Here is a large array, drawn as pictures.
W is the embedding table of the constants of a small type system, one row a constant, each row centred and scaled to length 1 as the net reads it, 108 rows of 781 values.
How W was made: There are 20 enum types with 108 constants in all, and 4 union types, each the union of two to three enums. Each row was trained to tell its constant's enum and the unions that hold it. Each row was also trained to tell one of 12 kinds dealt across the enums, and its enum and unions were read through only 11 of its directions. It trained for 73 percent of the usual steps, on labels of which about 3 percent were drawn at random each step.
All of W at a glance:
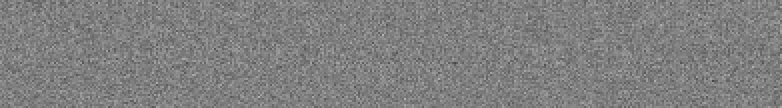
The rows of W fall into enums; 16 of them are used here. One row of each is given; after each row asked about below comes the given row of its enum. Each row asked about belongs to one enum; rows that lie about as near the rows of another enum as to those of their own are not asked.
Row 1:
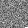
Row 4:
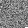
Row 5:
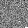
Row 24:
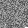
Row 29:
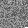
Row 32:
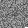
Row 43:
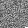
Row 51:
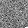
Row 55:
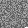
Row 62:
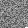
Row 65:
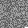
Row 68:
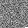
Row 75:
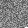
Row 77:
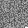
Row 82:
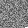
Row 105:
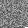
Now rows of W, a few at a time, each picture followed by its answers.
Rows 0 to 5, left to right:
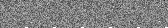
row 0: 105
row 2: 82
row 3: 75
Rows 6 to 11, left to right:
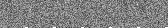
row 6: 75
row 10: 82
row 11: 4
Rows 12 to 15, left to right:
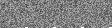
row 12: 62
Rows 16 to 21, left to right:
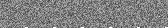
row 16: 24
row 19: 82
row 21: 43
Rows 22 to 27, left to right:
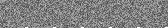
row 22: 82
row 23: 75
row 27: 29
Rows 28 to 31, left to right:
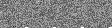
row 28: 24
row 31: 65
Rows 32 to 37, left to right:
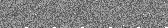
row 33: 24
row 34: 29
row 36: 82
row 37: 55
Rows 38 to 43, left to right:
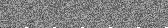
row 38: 24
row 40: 5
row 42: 75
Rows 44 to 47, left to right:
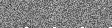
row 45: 105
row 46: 29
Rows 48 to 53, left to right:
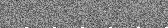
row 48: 62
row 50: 105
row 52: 105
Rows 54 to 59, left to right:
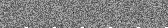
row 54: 65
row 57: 24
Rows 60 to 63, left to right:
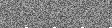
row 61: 55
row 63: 62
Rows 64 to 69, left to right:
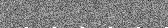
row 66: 75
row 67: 65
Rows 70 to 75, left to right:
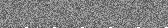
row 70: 51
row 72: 51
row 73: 5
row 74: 4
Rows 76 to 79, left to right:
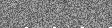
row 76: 55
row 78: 65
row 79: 24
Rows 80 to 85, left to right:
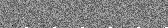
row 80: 51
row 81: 51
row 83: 65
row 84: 62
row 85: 4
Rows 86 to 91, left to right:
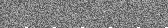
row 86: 77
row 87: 65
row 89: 75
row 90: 43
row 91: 55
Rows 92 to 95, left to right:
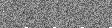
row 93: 51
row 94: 4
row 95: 62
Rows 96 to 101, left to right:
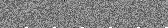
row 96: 82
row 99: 5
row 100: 55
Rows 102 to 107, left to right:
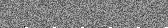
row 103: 51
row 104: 5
